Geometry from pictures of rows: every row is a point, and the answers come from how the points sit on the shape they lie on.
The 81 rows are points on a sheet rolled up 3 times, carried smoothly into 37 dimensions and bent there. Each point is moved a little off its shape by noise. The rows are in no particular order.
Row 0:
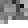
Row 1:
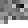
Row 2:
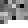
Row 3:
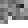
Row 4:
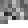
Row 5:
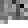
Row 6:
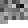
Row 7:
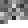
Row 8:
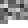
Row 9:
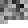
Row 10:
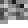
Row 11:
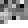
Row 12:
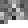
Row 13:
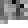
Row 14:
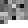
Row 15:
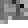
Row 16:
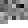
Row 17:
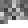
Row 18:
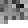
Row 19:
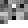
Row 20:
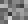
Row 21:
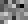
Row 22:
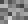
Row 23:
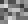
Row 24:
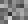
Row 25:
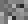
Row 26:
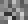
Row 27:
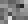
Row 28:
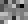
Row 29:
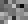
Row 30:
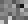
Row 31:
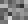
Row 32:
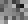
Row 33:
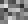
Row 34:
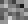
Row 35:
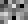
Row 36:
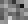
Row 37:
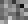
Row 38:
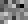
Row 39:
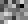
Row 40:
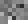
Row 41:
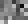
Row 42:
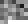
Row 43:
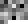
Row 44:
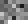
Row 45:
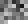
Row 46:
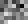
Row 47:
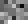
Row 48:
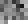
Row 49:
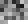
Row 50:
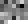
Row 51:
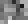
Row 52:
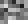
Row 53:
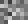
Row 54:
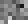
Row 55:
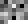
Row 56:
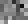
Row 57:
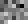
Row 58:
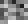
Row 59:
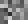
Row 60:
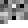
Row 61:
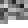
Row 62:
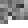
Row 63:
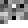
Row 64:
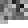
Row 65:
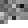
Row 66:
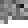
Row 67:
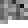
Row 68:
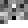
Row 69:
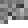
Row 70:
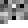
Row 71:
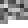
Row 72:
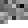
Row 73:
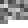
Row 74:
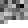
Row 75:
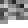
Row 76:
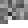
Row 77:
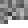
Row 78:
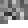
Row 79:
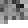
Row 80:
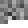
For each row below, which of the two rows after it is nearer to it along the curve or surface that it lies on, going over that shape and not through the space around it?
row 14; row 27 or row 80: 80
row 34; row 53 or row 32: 32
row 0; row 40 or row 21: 21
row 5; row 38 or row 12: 38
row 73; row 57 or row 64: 64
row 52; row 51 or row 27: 51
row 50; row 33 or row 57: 57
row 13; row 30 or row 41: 41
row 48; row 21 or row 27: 21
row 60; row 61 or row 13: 13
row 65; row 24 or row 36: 24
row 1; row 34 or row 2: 34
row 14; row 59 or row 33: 59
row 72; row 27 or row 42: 27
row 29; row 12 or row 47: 47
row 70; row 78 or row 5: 78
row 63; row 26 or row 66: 26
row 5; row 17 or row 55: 17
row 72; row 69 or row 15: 69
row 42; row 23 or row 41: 41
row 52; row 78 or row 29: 78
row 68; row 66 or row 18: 18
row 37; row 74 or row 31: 31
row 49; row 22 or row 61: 61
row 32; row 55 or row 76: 76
